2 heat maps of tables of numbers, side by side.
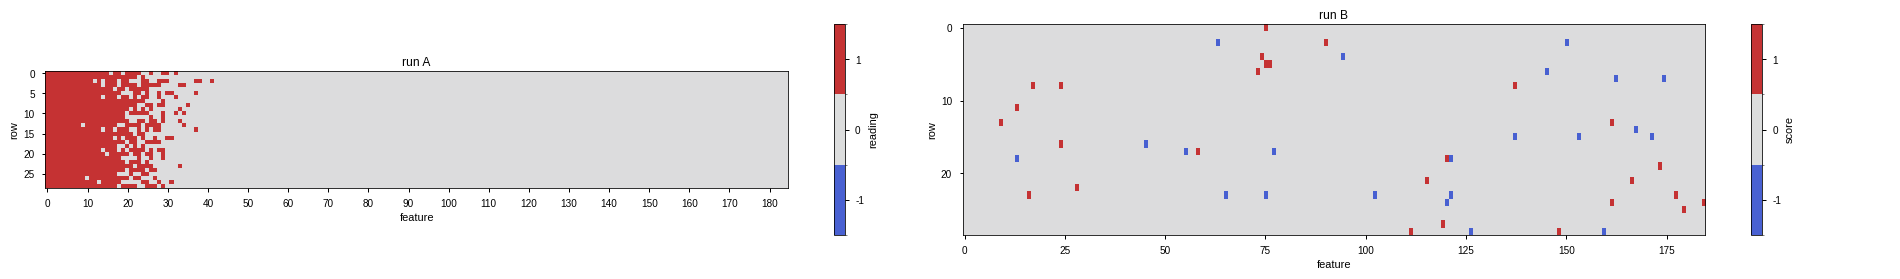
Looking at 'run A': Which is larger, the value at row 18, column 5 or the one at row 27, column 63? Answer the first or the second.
the first
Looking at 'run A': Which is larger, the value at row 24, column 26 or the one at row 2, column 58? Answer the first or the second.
the first
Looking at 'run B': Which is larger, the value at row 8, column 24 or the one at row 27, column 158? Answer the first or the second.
the first
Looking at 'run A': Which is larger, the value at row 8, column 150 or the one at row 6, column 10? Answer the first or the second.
the second
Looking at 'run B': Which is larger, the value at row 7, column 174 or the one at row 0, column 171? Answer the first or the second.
the second
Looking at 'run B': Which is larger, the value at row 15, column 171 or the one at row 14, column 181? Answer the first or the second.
the second
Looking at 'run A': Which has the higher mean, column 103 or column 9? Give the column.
9
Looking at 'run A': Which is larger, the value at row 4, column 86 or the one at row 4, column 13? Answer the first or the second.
the second
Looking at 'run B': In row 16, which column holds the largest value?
24
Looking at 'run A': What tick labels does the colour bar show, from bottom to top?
-1, 0, 1
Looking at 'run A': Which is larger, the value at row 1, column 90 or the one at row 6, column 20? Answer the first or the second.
the second
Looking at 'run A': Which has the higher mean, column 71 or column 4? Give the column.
4
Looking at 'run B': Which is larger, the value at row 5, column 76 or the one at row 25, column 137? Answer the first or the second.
the first
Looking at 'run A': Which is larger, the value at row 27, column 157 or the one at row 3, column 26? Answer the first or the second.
the second
